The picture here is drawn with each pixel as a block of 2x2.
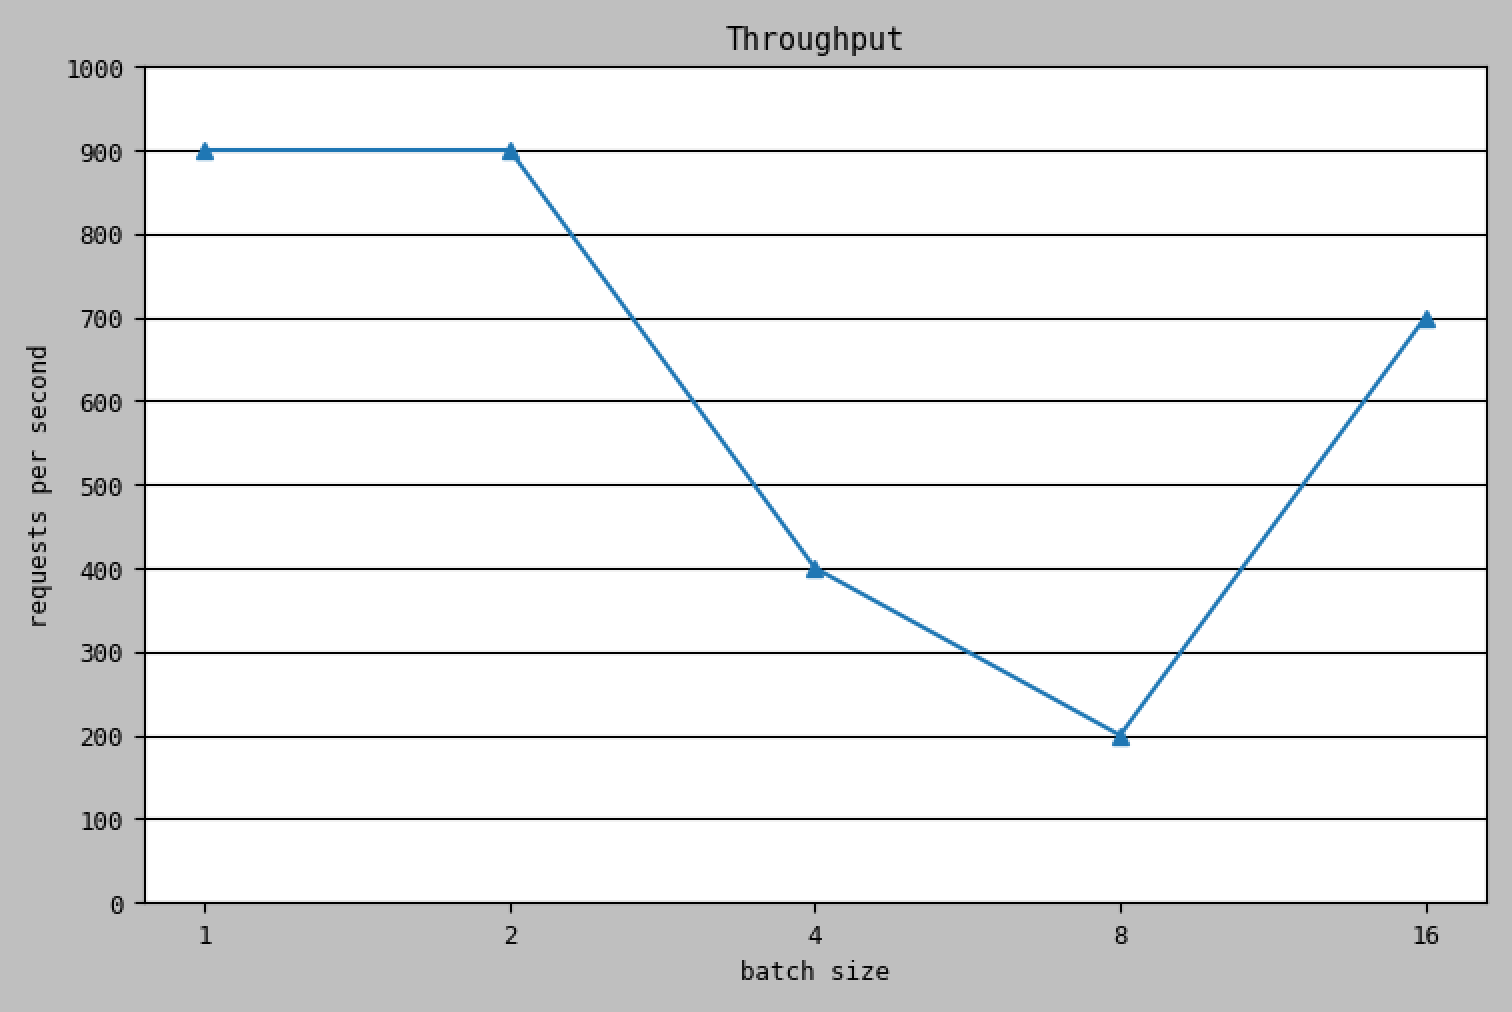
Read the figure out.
Title: Throughput
x-axis: batch size, ticks 1 2 4 8 16
y-axis: requests per second, ticks 0 100 200 300 400 500 600 700 800 900 1000
Values:
900 900 400 200 700
